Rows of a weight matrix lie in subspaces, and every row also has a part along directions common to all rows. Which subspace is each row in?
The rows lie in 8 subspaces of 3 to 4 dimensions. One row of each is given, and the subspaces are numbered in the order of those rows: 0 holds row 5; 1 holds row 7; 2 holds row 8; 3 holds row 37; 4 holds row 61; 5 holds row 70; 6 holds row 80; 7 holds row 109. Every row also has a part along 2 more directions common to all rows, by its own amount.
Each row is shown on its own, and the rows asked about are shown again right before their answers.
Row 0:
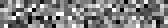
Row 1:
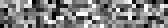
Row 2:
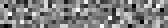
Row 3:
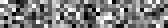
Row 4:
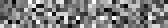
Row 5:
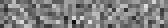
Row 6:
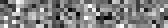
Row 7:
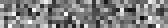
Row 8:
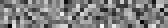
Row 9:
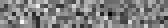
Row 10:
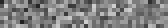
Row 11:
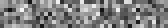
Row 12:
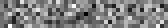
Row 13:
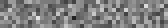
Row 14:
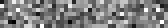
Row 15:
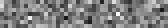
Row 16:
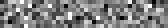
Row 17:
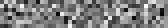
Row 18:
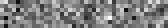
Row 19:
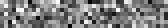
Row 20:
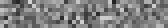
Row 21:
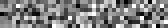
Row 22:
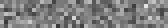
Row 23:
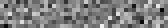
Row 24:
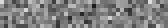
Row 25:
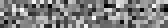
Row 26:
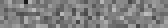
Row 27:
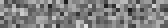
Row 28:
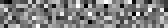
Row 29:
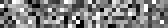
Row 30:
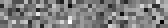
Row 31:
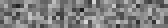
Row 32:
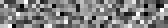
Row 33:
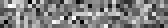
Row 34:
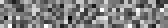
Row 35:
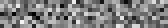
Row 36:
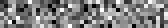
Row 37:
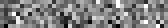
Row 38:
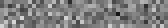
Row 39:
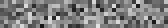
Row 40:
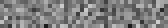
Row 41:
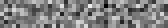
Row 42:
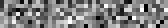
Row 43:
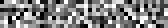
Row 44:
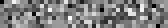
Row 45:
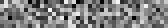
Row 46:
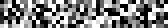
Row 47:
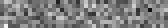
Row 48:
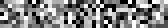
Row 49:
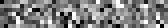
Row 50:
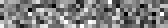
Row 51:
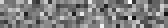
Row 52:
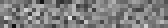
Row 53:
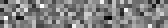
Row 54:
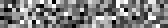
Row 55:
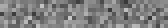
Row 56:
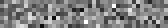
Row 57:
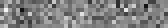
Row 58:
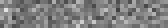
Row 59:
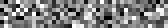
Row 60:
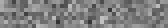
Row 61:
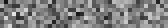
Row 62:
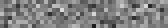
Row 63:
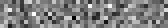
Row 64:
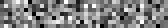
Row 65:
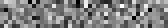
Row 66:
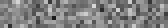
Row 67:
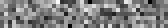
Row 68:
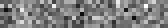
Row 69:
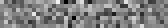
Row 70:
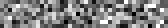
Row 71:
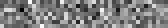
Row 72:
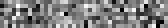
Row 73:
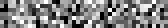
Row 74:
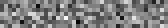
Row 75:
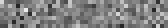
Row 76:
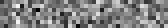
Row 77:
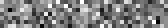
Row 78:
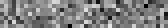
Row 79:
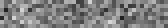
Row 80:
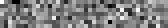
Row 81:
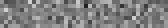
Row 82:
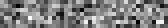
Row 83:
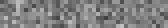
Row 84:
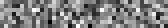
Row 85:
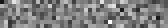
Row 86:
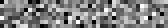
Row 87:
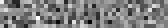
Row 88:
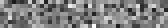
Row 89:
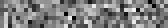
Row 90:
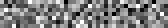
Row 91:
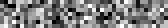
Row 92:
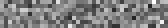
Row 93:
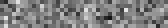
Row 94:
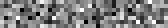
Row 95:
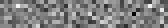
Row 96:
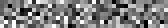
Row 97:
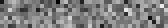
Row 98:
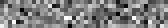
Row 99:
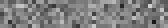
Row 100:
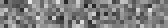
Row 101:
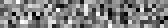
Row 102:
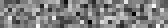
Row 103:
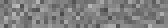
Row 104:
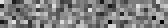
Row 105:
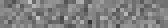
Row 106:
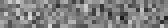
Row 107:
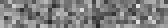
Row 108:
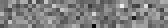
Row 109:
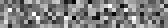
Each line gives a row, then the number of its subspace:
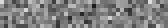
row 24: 0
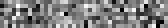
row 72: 1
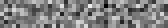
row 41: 2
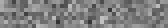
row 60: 0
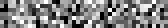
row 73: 0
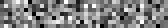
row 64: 2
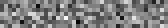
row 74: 0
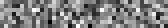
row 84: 3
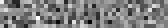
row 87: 0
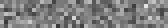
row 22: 1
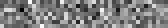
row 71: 7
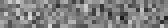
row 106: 0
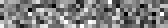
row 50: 3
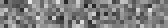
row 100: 5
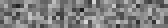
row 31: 1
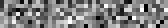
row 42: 6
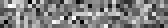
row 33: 4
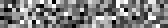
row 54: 3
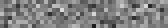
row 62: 5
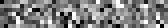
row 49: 3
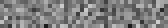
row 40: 2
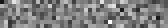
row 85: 6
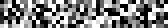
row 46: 3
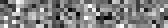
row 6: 4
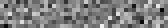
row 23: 2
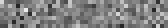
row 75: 4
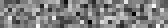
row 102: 5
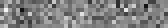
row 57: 3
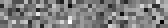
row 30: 6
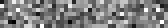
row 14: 6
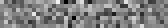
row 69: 7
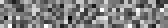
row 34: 2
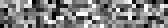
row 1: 6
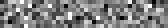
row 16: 6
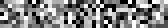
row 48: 6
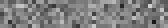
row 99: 5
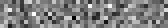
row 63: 7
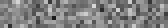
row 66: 6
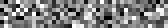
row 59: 4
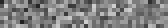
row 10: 0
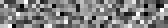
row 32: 2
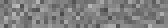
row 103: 3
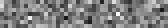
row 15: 0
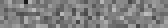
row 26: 2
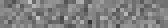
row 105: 3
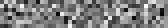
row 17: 2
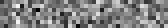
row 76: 3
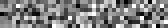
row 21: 0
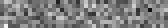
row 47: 5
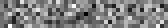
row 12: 6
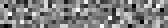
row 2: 2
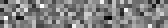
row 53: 4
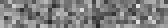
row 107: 1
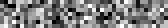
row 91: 4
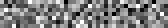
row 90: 2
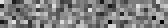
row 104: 6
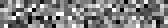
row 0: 1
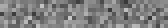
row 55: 0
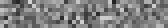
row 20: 4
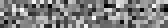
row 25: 2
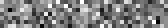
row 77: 7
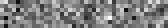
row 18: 4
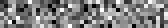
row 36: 7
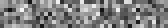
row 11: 7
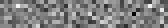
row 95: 5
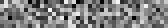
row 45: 0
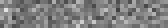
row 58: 3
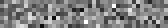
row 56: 1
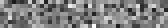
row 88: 5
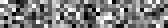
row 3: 4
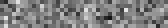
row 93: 4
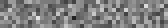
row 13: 7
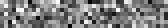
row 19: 7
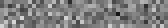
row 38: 4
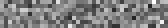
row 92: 6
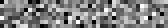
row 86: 3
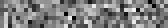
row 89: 7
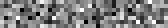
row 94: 1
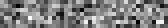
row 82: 1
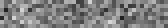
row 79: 3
